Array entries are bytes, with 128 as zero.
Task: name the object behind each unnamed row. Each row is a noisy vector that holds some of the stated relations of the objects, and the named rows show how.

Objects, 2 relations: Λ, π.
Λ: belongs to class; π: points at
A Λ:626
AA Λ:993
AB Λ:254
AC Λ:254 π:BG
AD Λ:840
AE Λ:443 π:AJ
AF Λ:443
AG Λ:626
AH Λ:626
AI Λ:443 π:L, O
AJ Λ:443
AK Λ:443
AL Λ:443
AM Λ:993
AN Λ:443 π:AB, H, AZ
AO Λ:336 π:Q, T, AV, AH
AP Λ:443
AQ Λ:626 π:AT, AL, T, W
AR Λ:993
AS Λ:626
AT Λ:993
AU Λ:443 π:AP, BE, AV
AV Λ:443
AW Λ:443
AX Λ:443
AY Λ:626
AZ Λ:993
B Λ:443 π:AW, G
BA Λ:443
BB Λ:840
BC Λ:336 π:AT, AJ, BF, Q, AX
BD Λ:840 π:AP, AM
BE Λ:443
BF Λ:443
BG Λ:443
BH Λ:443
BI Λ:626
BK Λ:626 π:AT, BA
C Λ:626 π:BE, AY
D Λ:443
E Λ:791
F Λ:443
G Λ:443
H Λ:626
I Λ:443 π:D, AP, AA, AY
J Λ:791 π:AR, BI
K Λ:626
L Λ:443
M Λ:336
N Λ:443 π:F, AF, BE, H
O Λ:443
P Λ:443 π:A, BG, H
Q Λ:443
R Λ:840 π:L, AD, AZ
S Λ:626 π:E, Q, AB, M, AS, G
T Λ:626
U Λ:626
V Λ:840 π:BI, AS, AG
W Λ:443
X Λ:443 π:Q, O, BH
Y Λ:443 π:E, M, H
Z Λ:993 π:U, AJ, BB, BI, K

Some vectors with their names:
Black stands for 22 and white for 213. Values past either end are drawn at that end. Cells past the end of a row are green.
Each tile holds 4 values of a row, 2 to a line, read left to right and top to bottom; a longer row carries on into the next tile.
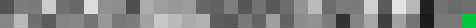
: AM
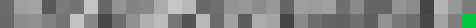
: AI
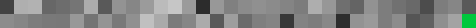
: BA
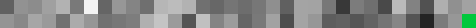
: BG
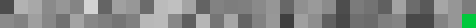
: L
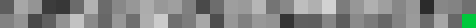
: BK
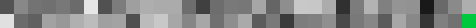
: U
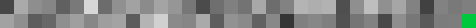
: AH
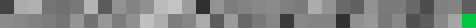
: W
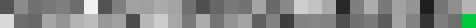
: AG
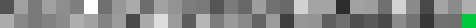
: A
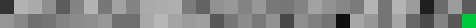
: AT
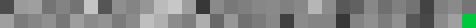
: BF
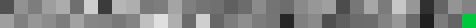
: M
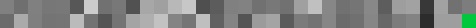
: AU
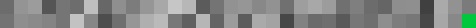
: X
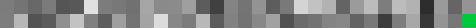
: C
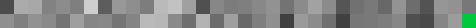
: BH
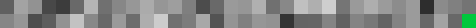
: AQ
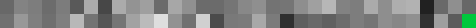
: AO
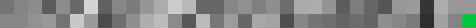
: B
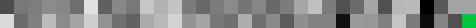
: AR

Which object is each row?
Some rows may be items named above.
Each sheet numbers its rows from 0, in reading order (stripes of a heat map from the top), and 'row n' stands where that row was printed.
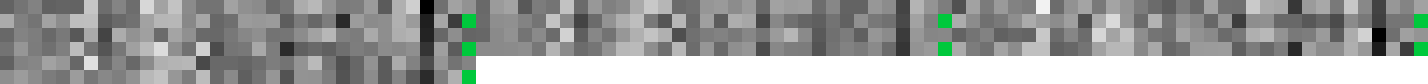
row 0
Z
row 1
AI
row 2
H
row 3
AO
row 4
AK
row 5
Z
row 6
BE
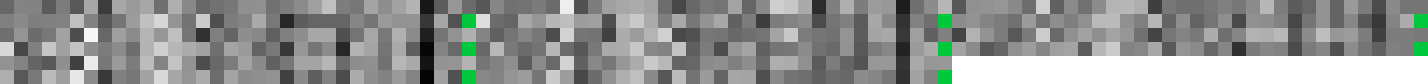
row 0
BC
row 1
BI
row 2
AV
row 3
BB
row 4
I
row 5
T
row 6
V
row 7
B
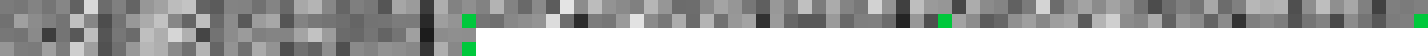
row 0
N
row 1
R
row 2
AH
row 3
AE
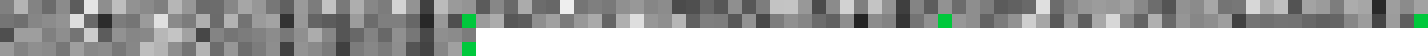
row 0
R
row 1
AY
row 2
S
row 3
Q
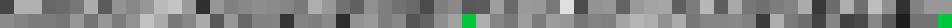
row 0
BA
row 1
E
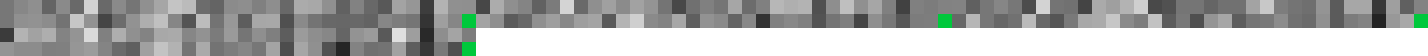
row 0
AN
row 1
AH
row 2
I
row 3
AZ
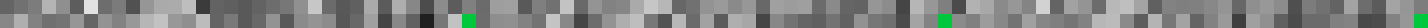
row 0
D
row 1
AI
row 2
L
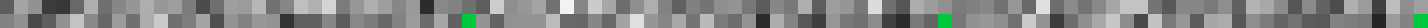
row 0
BK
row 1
AD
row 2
P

